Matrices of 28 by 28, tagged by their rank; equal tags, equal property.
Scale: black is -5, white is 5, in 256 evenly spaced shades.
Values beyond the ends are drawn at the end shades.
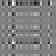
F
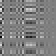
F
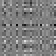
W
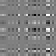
F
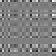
F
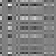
F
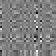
W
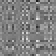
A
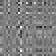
A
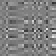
W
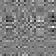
A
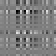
F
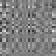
W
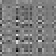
W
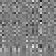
A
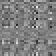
A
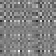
W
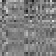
A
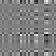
F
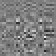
A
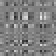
W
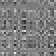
A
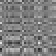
W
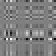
F
